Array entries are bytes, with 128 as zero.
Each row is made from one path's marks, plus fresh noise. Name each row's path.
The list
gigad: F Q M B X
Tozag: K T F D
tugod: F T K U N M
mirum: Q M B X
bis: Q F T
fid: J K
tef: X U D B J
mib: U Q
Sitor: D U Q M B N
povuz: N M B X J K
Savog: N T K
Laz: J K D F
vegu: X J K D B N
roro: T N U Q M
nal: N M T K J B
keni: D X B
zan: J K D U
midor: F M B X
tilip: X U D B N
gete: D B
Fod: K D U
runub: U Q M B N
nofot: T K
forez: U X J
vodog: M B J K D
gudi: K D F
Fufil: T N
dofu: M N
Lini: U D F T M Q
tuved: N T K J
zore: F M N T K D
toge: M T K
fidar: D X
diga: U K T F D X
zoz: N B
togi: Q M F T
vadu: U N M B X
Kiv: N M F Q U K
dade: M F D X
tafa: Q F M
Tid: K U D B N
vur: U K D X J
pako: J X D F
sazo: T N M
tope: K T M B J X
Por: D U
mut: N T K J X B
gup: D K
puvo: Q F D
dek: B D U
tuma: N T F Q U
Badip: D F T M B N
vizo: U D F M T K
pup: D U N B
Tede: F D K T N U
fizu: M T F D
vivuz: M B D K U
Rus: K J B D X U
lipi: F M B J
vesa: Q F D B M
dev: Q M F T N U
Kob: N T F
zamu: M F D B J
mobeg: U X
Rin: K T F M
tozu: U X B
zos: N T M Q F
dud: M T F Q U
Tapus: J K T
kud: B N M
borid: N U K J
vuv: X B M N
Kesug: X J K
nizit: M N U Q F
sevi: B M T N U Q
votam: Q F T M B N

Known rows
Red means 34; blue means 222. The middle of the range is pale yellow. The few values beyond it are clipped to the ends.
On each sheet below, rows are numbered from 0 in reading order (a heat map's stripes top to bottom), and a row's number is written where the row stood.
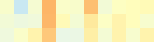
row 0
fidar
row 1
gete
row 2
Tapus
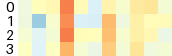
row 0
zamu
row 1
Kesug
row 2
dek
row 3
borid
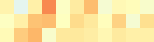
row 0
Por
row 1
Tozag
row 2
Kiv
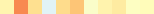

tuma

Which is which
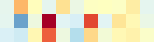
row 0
runub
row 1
Rus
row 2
vodog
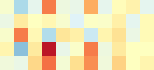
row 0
forez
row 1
tuved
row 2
Kob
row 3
zan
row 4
diga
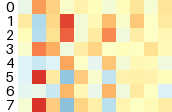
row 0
zore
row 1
Laz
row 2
Fod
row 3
dud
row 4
keni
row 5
votam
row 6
tilip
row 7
zos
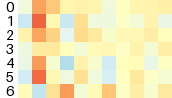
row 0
fizu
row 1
sevi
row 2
nizit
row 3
nofot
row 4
Fufil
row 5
Badip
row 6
gup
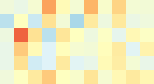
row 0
Tid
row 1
mut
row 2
roro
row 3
Savog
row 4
zoz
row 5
dade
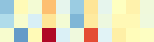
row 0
tope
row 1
povuz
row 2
vur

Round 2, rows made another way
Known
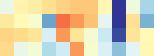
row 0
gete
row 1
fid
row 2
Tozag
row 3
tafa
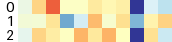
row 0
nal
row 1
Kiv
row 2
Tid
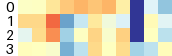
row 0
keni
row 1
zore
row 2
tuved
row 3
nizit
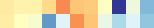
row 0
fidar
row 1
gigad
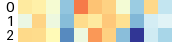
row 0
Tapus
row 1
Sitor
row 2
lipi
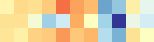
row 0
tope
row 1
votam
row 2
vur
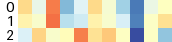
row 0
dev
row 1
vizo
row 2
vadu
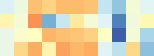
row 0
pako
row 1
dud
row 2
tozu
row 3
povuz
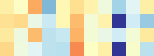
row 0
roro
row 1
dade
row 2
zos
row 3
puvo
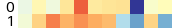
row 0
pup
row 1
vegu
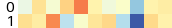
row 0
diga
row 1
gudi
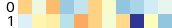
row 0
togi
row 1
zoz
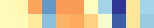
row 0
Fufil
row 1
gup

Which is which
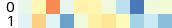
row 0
Kob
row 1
runub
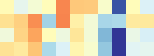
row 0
Por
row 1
Rin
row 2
Badip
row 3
fizu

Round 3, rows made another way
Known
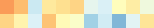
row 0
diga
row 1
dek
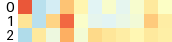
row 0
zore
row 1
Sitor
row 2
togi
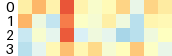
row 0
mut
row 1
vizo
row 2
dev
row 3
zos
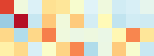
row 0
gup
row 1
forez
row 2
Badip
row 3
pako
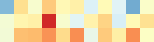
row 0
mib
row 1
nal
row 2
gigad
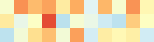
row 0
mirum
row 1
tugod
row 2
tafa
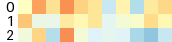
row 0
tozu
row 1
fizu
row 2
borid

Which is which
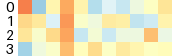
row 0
Tid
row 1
nofot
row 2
dofu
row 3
Lini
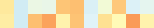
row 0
puvo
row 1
vesa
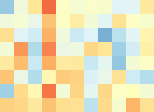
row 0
sevi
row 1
Kob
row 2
Tede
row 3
Tapus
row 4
Rus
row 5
Laz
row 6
lipi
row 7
keni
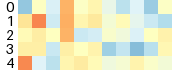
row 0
tuma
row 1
Kesug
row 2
Fufil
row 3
Por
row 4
Tozag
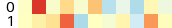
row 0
mobeg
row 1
sazo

